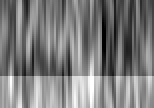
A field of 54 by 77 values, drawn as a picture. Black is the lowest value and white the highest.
Ninth with the highest average: bottom middle. Mirror symmetry: none. Average level on the scale: 50%. Seam: horizontal, 70% of the way down, the bottom part higher. Grain: streaks running down. Histogram: bell-shaped.
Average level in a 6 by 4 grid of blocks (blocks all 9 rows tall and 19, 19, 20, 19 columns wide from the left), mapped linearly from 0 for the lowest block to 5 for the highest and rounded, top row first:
1 2 1 0 / 2 3 1 0 / 2 3 1 1 / 1 1 2 1 / 3 3 5 4 / 4 5 5 4
